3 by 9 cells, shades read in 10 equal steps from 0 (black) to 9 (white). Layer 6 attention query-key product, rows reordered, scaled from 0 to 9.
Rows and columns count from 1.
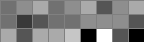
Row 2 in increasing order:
2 3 3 4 4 4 5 5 5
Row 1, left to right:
4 5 6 4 5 6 3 5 6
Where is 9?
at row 3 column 7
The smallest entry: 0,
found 2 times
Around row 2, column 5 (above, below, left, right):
5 7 4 5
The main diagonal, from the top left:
4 2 6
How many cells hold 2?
1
